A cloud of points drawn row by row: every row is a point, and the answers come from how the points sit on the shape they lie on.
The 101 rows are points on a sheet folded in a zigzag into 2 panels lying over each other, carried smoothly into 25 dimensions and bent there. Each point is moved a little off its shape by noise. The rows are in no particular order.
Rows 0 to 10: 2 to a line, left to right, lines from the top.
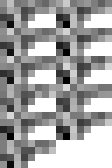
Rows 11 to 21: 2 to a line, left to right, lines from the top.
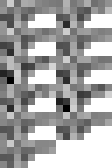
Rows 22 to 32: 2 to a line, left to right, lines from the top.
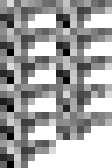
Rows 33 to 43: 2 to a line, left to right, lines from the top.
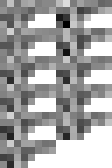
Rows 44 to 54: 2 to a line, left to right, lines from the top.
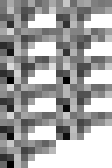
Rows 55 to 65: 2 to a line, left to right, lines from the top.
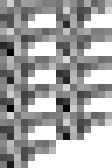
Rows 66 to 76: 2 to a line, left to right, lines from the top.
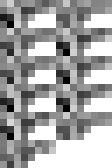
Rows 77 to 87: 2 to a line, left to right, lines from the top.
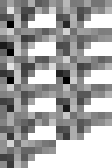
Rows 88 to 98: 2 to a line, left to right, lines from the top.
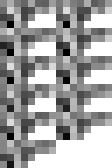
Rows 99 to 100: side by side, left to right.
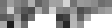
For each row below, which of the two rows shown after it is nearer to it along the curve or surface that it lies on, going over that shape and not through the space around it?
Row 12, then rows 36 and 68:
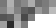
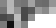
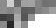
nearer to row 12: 68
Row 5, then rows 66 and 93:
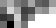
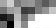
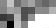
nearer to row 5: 66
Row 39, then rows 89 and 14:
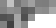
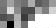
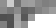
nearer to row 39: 14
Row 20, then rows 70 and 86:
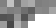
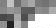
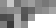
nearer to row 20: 70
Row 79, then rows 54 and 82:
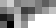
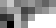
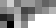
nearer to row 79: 54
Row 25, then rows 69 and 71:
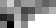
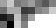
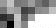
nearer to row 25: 69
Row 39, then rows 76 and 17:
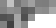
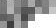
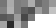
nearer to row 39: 76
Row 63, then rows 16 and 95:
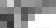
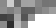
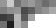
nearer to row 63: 95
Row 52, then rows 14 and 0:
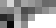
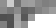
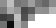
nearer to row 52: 0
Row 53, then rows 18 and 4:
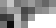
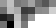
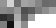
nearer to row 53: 18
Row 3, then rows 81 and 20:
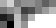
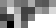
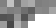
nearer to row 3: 81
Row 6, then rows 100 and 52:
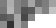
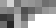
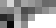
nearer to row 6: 100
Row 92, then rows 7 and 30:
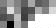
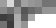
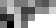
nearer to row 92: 30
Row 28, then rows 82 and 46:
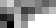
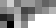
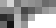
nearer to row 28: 46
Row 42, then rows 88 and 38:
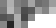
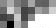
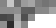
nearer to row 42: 88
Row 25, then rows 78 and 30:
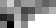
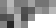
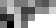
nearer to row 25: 30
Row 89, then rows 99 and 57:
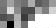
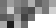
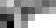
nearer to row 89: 99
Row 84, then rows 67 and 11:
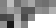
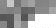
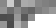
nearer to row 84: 11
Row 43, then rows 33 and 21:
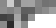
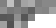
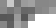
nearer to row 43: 33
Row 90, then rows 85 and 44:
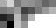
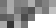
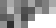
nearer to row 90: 44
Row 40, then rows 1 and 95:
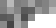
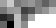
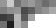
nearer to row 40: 95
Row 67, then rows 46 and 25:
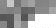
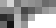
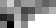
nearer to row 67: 46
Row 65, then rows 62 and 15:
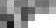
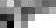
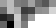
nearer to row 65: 15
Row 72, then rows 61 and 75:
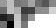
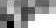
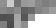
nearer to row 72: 61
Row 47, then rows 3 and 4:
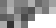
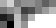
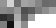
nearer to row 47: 4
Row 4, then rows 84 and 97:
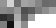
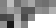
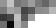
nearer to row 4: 84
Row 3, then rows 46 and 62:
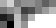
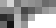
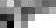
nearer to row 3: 46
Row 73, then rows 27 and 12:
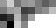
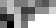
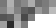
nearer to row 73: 27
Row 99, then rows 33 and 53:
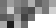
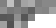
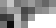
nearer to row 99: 33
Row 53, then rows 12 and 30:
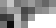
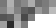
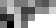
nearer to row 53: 30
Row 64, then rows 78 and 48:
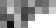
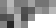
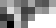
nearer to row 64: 78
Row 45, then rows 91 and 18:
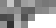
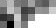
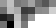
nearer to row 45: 18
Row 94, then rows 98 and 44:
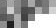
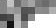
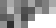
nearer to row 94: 44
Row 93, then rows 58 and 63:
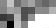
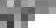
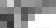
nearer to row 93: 58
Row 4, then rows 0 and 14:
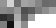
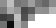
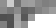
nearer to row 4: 0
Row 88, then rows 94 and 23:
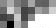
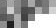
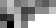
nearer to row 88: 94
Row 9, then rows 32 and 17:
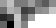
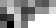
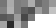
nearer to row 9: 32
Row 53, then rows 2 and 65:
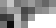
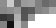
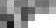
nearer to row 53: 65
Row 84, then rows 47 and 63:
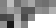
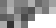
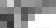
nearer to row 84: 47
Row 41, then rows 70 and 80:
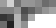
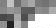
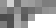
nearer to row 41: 80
